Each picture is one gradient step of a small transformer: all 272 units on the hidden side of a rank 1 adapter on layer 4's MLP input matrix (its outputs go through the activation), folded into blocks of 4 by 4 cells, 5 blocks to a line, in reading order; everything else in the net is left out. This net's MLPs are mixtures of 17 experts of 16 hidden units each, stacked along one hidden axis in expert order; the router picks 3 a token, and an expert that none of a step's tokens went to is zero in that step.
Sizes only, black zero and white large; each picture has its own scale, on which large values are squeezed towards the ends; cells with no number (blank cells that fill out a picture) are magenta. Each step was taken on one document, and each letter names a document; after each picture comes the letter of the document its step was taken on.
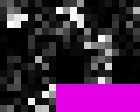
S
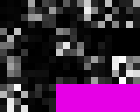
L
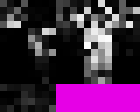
S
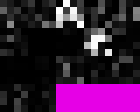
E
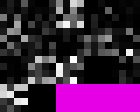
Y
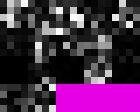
S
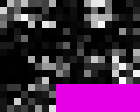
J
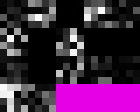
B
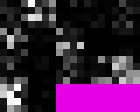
L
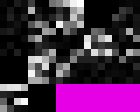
Y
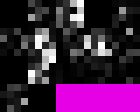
Y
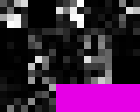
S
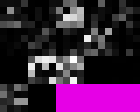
Y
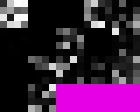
J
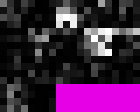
E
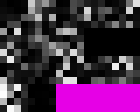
L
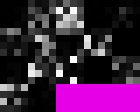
Y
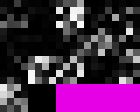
Y
